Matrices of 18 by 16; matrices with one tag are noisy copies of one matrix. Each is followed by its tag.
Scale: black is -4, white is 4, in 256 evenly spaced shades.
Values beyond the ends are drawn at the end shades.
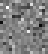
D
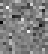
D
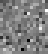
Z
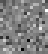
Z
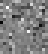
D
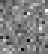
Z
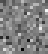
Z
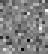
Z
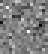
D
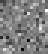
Z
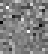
D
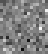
Z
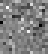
D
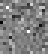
D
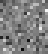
Z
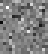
D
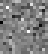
D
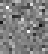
D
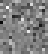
D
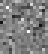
D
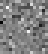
D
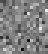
Z
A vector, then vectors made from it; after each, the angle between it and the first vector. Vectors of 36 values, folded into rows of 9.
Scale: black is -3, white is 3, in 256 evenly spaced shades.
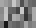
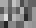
nearly parallel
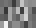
nearly opposite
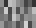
partly aligned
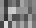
partly opposed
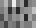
partly aligned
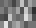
nearly opposite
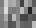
partly aligned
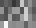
nearly opposite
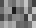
orthogonal
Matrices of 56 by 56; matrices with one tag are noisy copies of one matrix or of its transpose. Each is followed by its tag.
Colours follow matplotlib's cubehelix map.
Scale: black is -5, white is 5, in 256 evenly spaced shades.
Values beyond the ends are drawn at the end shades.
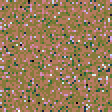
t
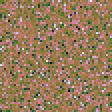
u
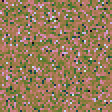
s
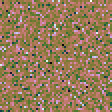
u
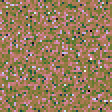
s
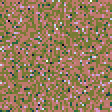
u
